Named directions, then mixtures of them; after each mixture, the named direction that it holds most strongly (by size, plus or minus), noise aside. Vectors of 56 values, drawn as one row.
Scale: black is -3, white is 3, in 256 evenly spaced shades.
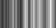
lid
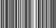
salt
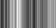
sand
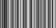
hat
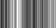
sand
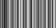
hat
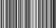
salt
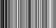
lid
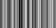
hat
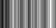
lid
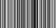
salt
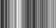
sand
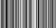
salt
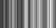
lid
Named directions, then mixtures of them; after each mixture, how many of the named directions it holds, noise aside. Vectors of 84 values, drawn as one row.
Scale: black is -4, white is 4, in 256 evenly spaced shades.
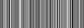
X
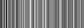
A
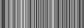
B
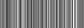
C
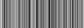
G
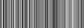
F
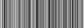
one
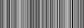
two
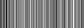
three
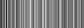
one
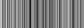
three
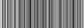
three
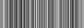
two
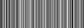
two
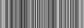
one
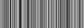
three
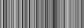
two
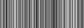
three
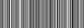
one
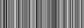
three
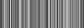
three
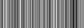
three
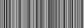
three
